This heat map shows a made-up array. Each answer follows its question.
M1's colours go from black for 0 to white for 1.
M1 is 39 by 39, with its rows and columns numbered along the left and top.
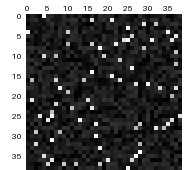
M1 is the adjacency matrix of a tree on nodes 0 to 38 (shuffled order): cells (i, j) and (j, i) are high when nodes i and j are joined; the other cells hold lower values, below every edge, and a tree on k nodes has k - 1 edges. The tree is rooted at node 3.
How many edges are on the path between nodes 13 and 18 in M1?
4
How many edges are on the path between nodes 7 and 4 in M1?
2
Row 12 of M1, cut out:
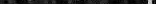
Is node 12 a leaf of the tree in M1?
yes
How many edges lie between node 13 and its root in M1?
5
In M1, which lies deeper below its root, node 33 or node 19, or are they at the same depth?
node 19
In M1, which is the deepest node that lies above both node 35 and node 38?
25
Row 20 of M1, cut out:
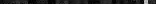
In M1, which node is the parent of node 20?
36
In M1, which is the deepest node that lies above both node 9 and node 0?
37
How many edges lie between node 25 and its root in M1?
1
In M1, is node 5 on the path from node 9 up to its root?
yes
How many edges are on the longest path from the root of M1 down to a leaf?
21
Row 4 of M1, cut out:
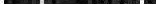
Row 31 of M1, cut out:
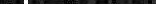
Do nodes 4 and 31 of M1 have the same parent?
no
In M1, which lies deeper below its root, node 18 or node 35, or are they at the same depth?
node 35
